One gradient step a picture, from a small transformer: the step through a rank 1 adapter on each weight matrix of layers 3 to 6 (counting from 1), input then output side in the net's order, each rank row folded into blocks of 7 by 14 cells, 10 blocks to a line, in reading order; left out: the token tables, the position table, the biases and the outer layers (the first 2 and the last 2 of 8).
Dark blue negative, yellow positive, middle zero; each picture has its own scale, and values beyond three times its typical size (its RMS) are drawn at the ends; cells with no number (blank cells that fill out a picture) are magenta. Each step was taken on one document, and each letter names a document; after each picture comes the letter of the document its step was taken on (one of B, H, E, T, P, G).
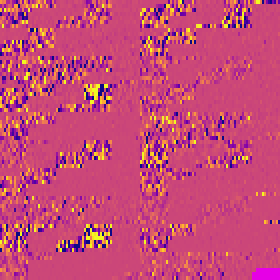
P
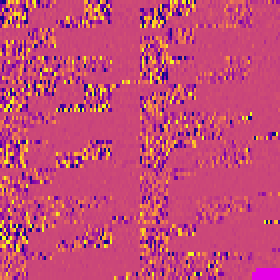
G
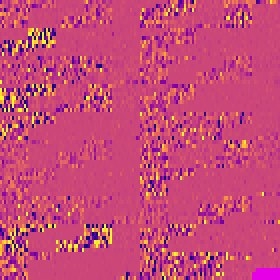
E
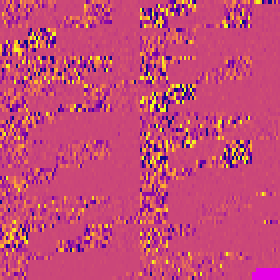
P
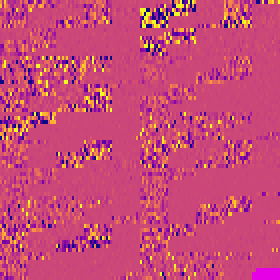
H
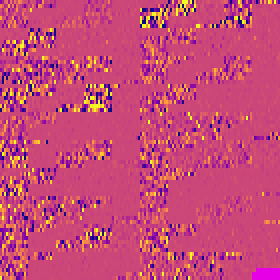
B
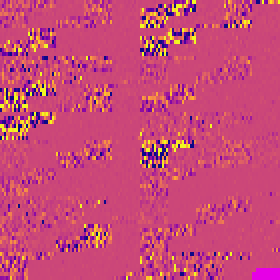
H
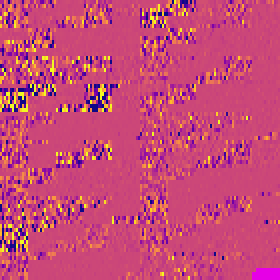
B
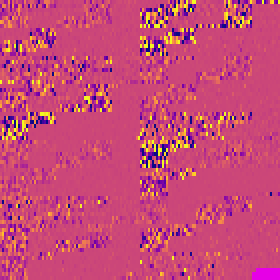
H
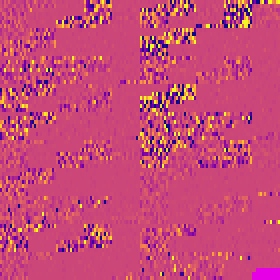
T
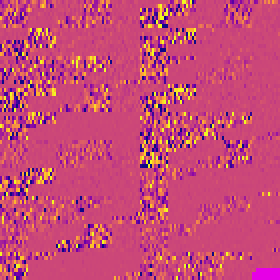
B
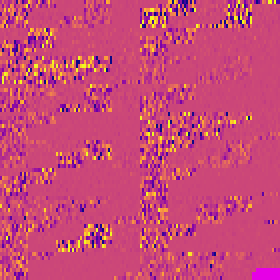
B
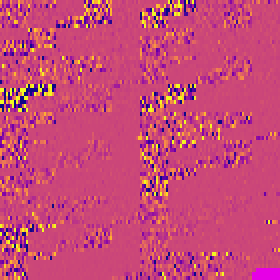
E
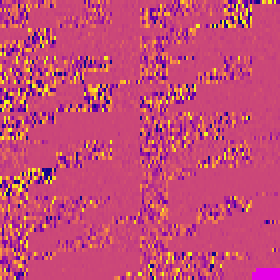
B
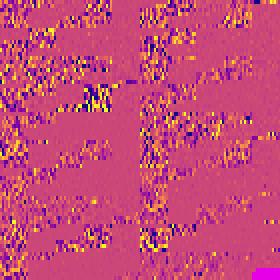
P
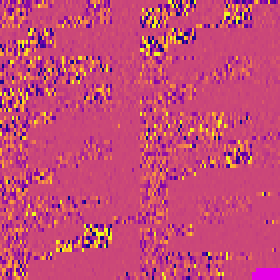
E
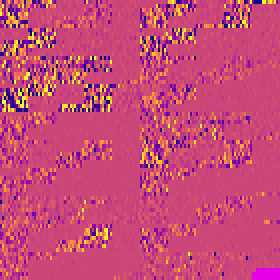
P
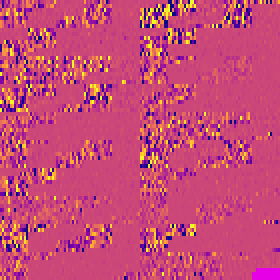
P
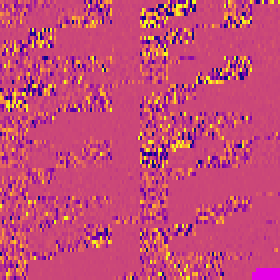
H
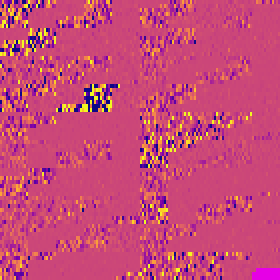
B
